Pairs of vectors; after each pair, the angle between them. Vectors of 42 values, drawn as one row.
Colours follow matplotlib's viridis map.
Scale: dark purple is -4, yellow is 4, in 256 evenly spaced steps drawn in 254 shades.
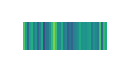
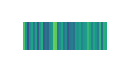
nearly parallel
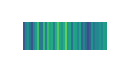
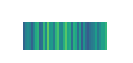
nearly parallel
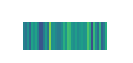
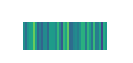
partly aligned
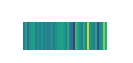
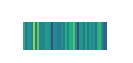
partly opposed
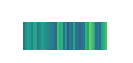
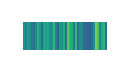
partly opposed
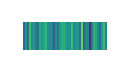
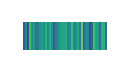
nearly parallel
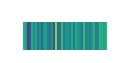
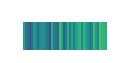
partly aligned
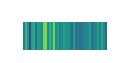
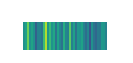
partly aligned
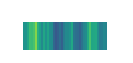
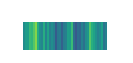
nearly parallel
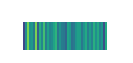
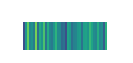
nearly parallel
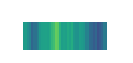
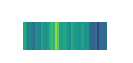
nearly parallel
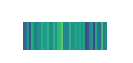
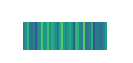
partly aligned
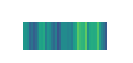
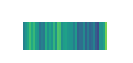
nearly opposite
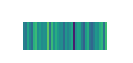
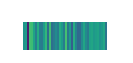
partly opposed
